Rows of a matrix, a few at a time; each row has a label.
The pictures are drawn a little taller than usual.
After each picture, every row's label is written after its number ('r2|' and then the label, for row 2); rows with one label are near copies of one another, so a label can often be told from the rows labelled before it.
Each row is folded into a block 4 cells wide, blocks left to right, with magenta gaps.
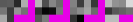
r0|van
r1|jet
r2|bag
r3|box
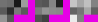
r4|van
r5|bag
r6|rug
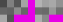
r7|van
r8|rug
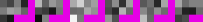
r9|bag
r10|jet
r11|rug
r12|van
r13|van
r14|jet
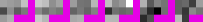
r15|box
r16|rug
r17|box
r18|box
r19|jet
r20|van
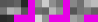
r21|bag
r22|rug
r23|box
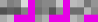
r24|box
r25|box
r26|rug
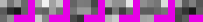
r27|jet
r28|rug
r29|bag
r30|box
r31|box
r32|jet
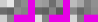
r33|rug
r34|rug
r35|rug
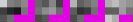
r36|jet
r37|bag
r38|jet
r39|rug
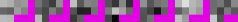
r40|rug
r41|van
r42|jet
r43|bag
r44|jet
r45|rug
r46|van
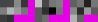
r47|bag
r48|jet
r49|van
